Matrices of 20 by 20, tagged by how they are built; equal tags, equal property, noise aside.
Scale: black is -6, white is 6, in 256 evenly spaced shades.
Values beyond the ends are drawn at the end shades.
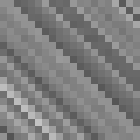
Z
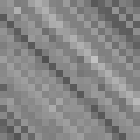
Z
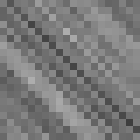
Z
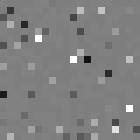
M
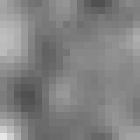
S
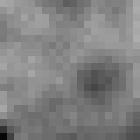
S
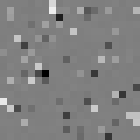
M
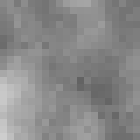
S
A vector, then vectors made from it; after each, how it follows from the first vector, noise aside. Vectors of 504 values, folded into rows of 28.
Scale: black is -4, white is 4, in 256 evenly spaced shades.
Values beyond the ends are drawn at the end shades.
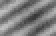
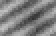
copied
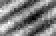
scaled up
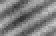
reversed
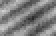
copied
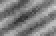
reversed
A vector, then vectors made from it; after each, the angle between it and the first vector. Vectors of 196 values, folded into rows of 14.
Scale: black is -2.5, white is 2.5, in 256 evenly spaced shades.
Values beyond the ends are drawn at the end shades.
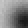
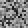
orthogonal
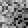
partly aligned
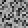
orthogonal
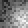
nearly opposite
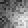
nearly opposite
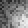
nearly opposite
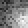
nearly opposite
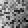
partly aligned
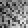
partly opposed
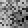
partly aligned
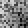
partly aligned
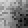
nearly parallel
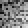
partly opposed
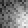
nearly opposite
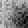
nearly parallel
